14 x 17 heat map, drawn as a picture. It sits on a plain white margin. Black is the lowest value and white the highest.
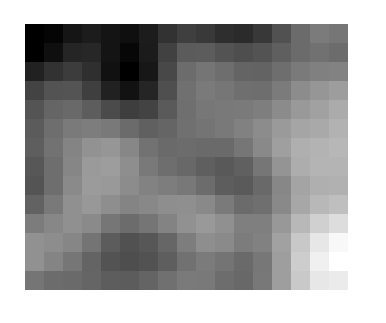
Ninth with the highest average: bottom right. Calmest part: centre. Grain: blotchy. Ninth with the lowest average: top left. Slope: up to the bottom right. Stripes: none. Mirror symmetry: none. Lone odd cells: none.
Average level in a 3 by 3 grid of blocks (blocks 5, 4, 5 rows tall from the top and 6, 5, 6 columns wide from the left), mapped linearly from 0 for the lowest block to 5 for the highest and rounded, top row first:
013 | 334 | 335
